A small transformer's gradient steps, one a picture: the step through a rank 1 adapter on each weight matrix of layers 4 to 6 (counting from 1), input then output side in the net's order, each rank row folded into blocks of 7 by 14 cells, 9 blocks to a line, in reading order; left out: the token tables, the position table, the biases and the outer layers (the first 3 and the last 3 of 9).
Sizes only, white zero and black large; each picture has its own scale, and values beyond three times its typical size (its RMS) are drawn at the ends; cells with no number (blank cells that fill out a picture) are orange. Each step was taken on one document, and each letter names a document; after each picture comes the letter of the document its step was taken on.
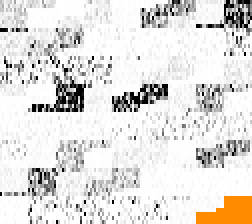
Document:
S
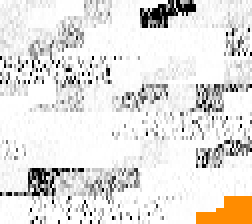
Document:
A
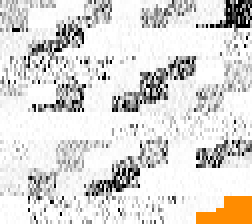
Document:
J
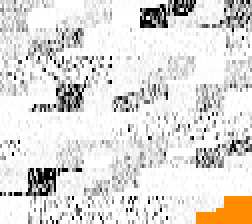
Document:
S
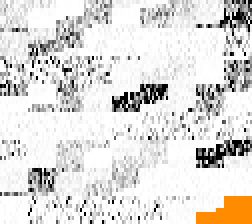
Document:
S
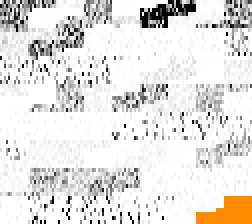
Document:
A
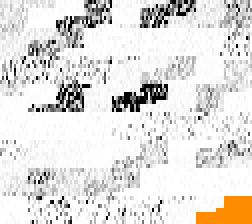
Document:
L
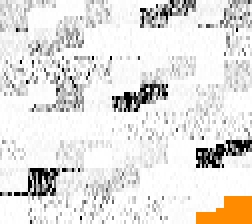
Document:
S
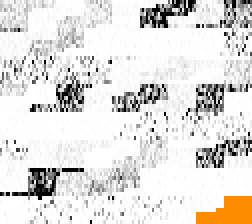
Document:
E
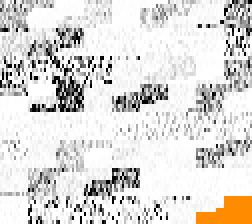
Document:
S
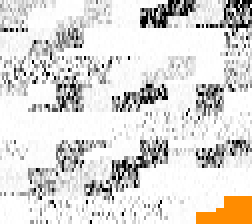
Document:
E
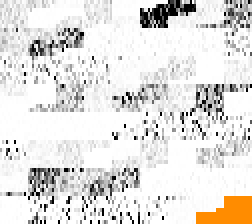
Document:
A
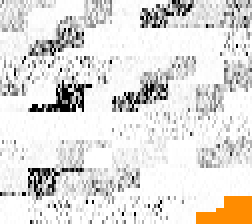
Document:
E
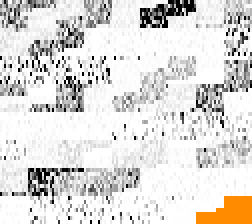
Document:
A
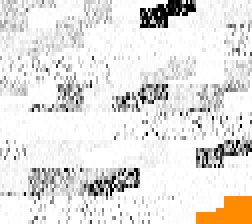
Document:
A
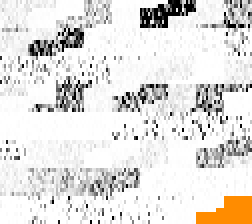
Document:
A
